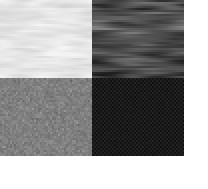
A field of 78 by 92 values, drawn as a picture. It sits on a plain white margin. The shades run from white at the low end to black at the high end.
The table splits into 2 rows of 2 panels. Panel 1,1: very low, streaked across, faint in contrast. Panel 1,2: high, streaked across. Panel 2,1: middling, fine-grained, faint in contrast. Panel 2,2: very high, checkered, faint in contrast.
